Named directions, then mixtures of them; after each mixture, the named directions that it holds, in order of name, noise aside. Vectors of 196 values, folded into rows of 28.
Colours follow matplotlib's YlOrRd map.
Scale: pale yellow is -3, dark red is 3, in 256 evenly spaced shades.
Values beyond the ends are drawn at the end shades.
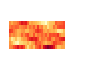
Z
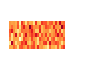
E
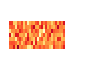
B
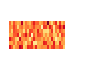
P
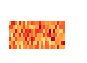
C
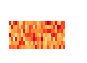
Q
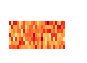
Q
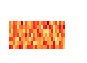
P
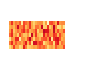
P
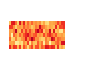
C, Z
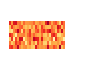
E, Q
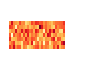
B, C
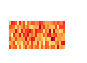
C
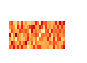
B, E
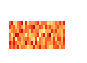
B, Q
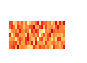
B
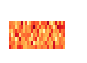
B, P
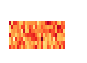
Q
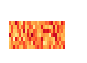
P, Q
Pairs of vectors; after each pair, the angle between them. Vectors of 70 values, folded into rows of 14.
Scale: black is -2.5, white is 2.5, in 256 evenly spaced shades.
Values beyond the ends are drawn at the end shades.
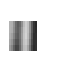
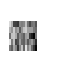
partly aligned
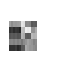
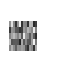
orthogonal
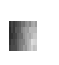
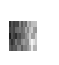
nearly parallel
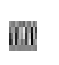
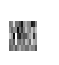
partly opposed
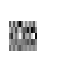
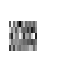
nearly parallel
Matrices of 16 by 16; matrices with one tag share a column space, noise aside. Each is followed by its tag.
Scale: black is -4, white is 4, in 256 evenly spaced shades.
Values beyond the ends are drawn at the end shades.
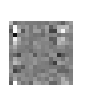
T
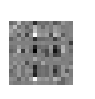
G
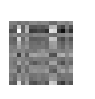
T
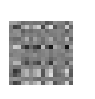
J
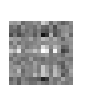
G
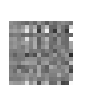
T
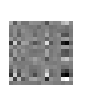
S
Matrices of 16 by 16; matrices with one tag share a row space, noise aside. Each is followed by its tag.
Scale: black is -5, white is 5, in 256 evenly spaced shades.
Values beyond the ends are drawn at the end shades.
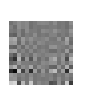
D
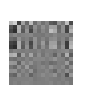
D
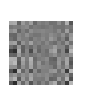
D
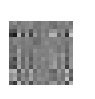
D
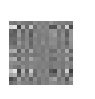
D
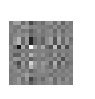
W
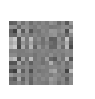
D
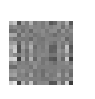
D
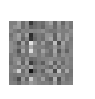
W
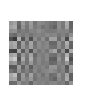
D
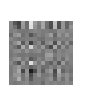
W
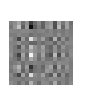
W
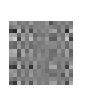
D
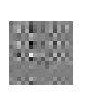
W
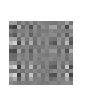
D
